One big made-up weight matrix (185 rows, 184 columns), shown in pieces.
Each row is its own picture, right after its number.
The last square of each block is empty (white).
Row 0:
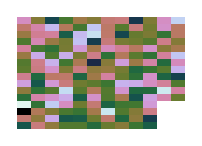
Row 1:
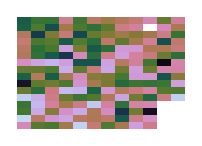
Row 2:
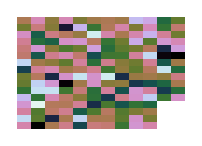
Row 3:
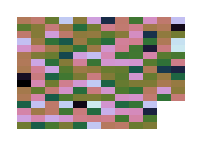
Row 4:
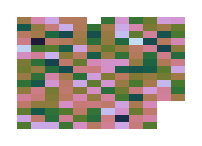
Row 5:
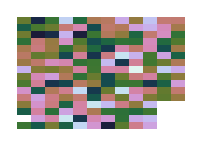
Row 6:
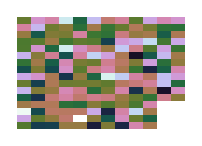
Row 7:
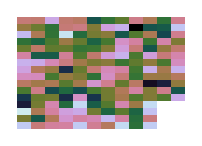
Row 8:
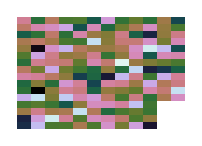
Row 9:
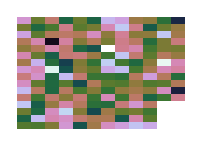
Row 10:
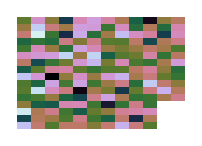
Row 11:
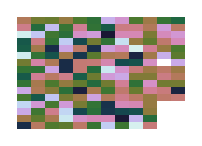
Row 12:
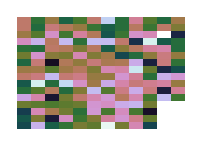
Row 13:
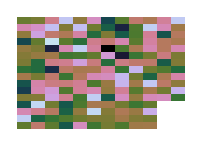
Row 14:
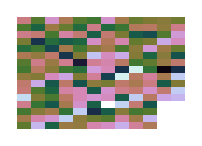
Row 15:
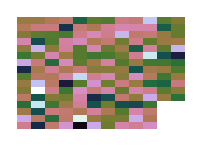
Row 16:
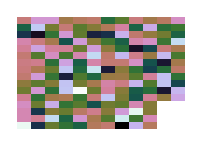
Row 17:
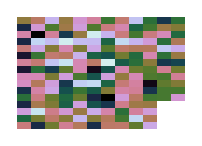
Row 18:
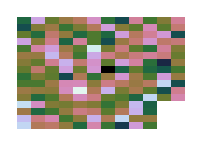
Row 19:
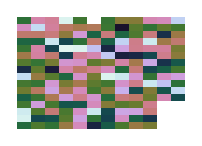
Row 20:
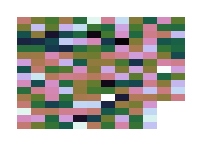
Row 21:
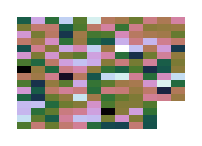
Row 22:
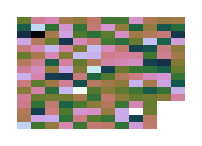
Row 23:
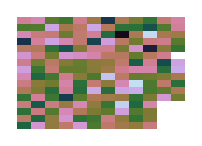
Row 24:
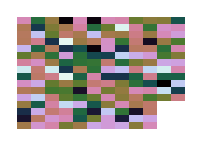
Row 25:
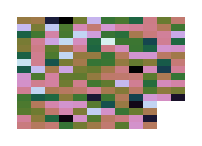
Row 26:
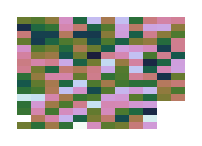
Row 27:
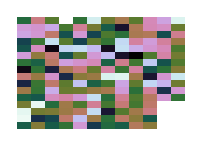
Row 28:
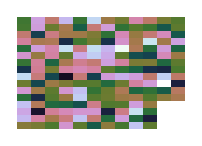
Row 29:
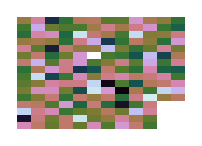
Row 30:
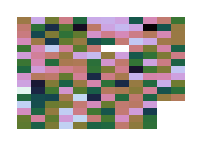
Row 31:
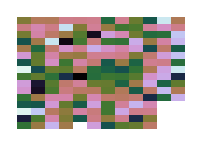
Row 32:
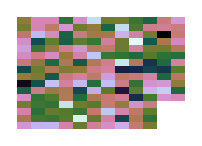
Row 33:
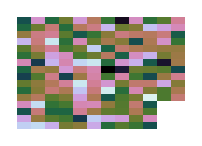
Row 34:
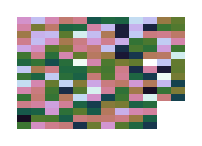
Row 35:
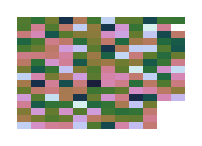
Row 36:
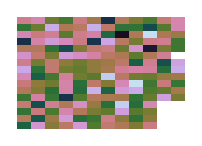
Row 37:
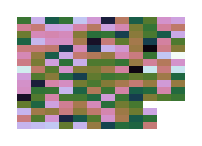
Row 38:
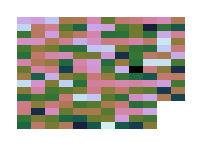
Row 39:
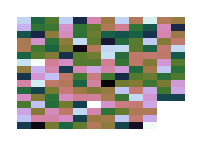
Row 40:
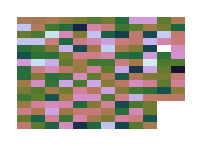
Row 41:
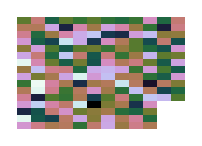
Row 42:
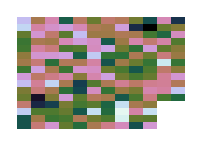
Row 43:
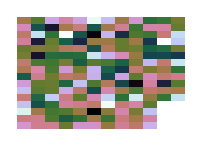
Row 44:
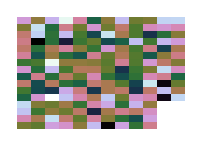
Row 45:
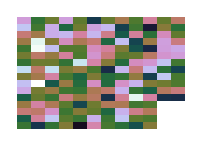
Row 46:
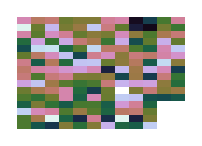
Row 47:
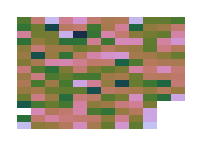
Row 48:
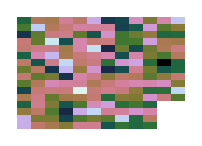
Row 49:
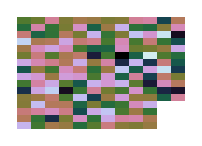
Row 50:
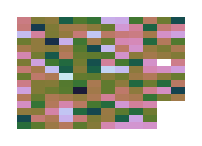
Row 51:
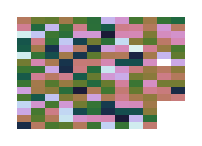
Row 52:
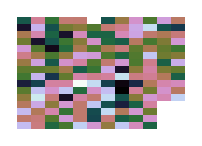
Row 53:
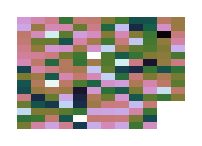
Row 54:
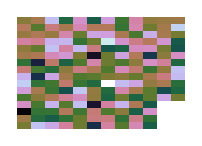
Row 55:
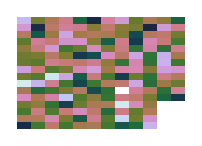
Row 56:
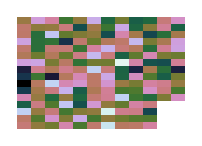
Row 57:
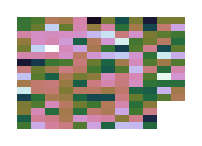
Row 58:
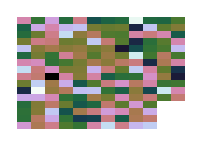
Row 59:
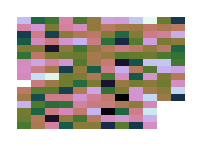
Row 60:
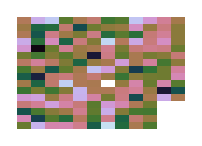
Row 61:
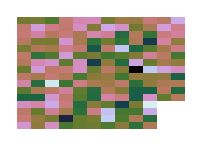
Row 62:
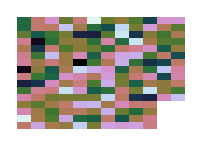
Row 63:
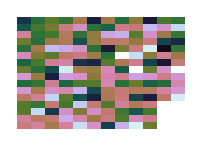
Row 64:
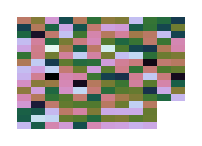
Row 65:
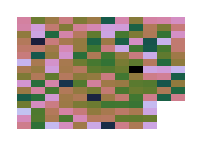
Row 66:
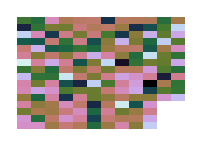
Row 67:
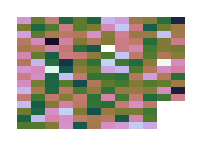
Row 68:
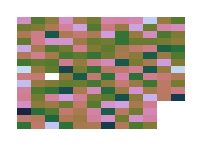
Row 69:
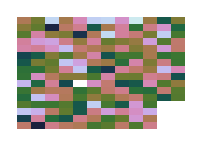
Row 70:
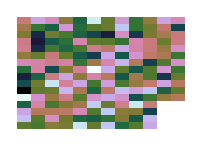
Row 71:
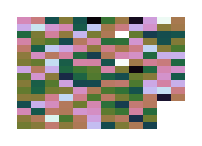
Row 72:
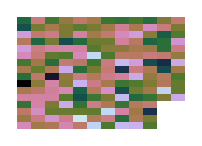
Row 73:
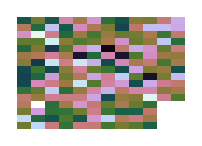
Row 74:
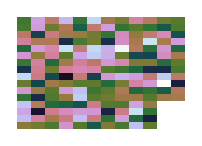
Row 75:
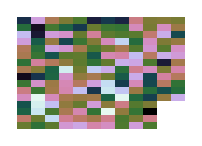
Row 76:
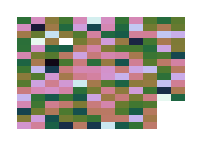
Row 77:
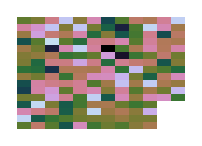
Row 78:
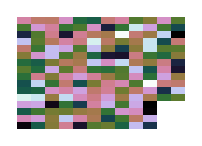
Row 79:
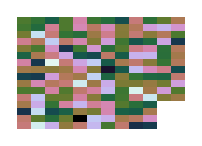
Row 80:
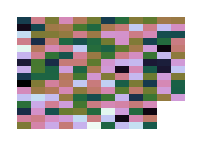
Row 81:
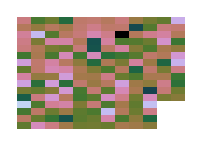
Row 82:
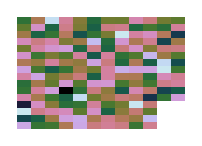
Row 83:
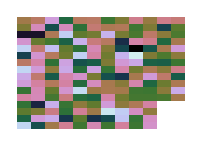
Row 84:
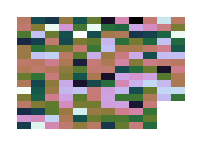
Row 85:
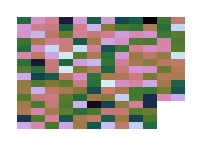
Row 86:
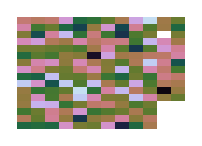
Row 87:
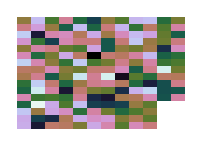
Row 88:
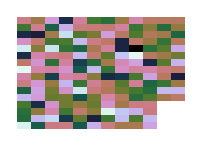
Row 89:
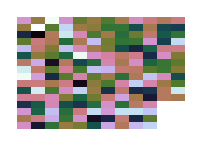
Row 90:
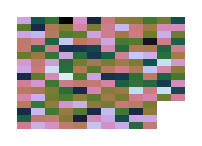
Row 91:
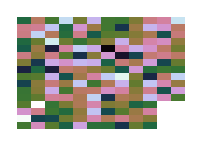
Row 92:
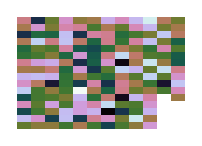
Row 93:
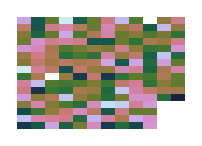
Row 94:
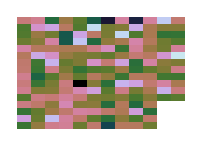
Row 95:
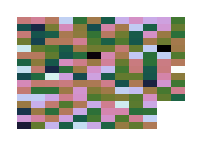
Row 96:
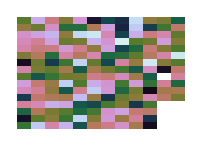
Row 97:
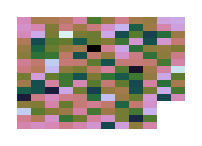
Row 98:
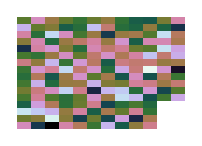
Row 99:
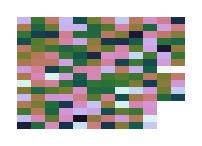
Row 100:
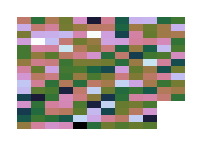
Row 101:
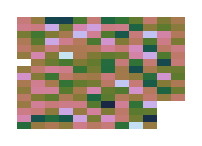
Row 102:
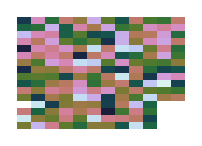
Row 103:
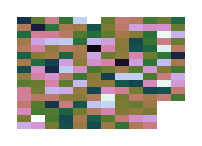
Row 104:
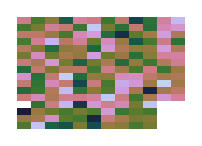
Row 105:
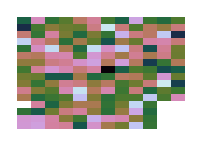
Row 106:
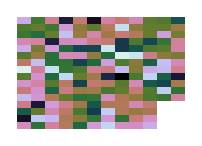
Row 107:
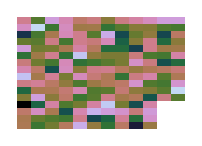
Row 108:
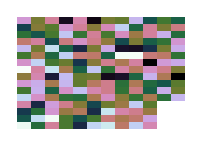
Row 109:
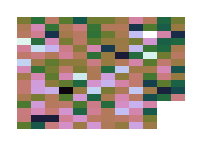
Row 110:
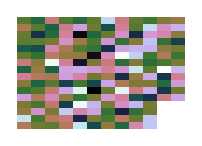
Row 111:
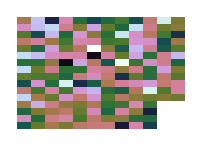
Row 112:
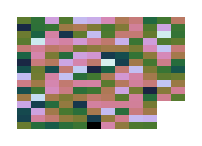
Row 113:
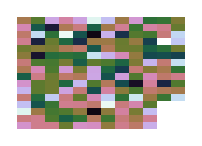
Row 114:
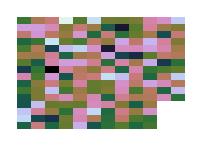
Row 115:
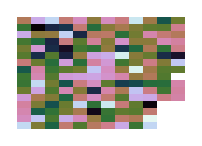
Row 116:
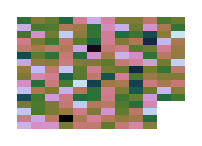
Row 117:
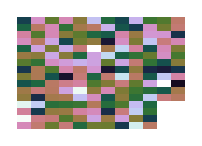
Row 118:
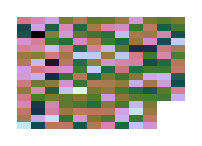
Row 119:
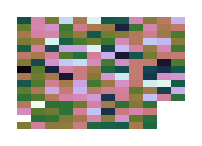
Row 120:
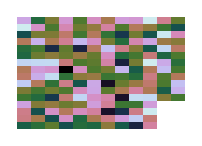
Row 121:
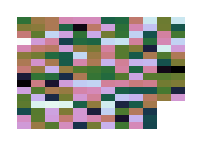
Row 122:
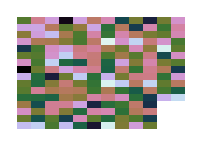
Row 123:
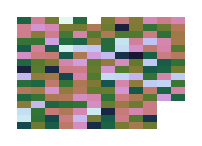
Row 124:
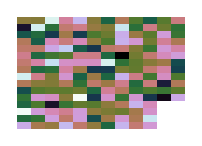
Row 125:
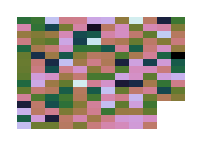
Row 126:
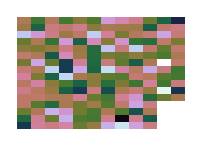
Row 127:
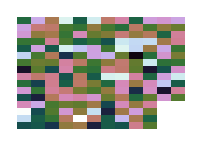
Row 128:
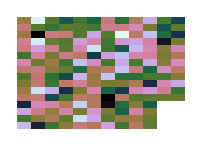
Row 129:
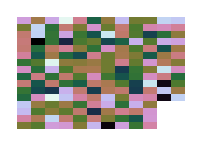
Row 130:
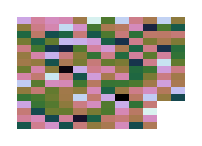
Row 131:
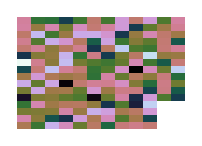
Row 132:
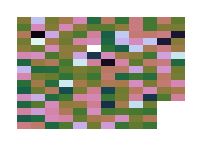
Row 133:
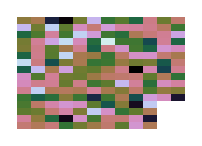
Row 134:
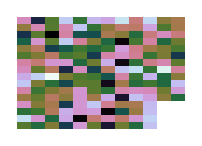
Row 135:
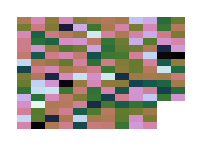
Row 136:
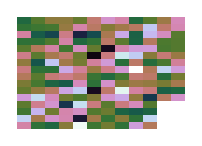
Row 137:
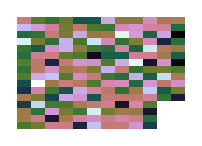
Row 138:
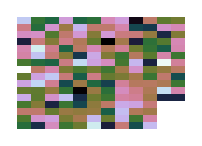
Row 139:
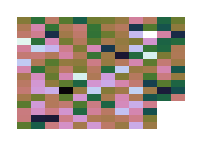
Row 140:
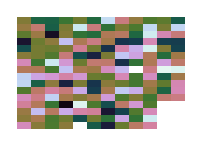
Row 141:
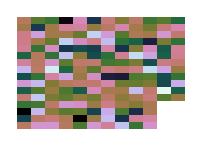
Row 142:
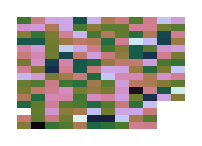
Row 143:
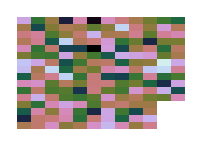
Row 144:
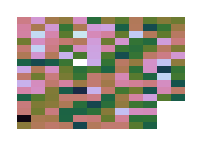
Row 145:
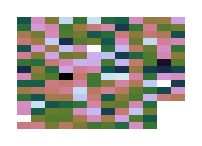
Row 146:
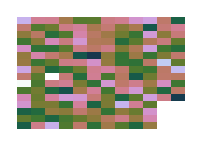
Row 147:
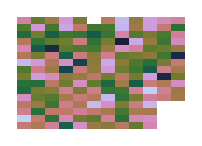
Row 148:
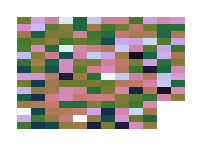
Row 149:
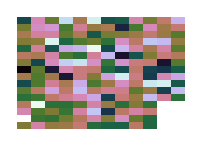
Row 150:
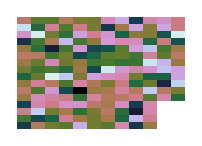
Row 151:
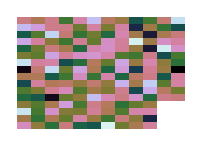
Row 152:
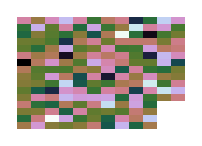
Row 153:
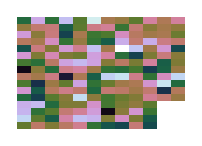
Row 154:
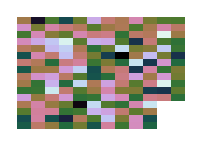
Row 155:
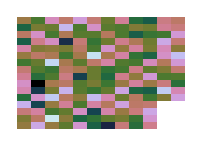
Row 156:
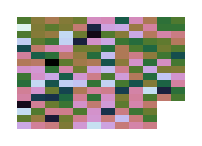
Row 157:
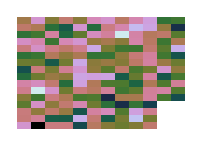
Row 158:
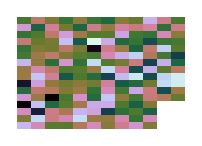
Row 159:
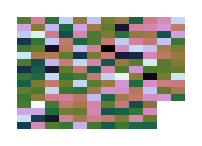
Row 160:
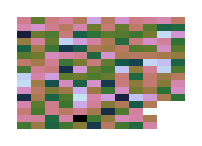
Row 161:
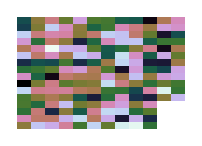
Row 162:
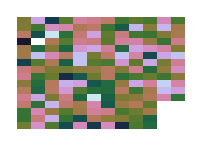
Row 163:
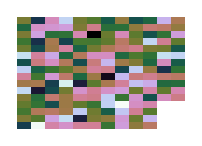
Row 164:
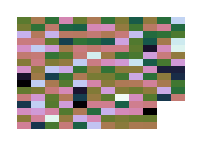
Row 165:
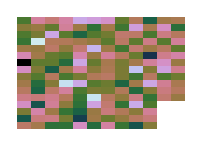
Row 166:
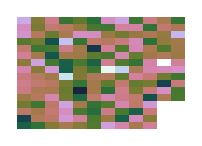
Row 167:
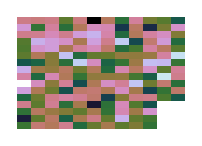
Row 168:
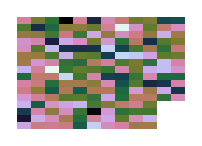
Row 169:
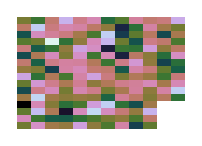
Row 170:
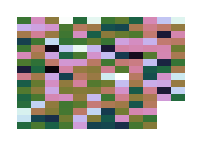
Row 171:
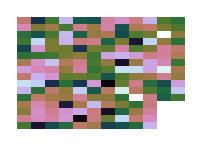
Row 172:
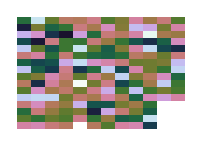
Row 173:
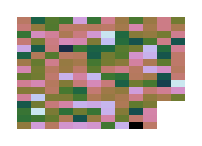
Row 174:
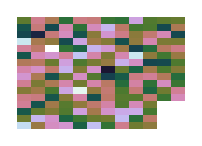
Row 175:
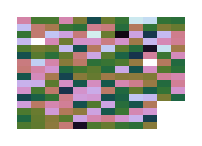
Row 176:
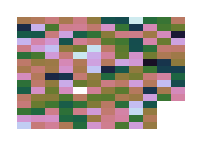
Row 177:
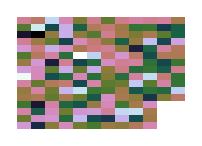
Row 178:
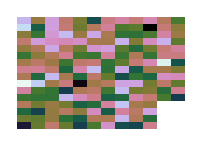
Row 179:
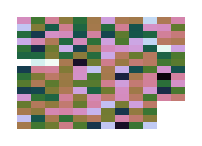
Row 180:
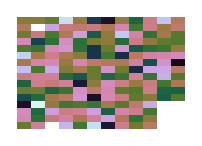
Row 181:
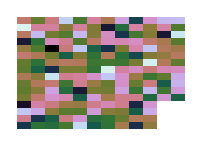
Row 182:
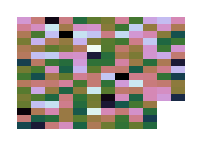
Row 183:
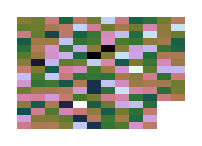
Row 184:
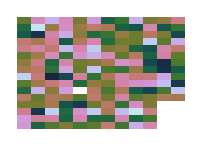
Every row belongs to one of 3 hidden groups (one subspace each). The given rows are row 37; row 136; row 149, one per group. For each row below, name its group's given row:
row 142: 149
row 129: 37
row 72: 136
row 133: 37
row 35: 136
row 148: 149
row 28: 149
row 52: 136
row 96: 136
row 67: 149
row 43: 37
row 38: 136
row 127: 149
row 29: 136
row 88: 149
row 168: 149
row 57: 136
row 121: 136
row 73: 149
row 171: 136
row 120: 136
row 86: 136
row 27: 149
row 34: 136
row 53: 136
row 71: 37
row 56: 136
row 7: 37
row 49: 37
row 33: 149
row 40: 136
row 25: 37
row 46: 136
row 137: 37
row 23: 37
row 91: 149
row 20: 136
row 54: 136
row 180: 37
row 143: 149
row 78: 37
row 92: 136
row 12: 37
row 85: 136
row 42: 136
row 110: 136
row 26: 136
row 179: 136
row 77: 149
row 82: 37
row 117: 149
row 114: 149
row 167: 136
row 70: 136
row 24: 149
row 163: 37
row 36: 37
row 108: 149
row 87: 37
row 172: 136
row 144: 136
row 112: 37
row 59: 136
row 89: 149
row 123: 149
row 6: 149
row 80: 136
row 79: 149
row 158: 37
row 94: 37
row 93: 136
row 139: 37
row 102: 149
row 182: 37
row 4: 136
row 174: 149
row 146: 136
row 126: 149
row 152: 37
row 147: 136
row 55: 136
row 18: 149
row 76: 37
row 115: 37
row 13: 149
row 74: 149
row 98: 136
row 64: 149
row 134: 136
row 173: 149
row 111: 37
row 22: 149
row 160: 136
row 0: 37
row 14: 37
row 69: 37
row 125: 37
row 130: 136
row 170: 149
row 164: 136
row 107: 149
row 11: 149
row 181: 149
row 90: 149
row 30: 149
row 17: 37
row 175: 136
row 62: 136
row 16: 149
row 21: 149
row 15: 37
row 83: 149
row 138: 136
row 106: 149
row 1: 136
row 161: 136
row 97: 37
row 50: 149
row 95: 136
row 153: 149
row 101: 37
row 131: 37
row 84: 37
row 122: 136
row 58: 149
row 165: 37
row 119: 149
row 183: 136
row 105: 149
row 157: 37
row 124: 37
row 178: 136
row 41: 37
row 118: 149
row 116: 37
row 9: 149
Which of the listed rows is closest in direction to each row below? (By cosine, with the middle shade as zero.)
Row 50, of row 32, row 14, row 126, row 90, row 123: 126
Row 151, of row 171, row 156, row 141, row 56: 56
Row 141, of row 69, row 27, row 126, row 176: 126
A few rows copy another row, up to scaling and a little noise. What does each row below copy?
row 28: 74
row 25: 133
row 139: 109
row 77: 13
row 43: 113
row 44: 129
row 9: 67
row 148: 6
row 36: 23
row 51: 11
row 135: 2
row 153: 21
